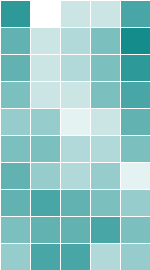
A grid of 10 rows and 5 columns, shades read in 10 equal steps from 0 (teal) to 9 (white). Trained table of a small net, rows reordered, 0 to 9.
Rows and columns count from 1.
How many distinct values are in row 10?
3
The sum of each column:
35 51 54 49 34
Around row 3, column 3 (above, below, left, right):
6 7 7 4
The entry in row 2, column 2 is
7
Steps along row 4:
up same down down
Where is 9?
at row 1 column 2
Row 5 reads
5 5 8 7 3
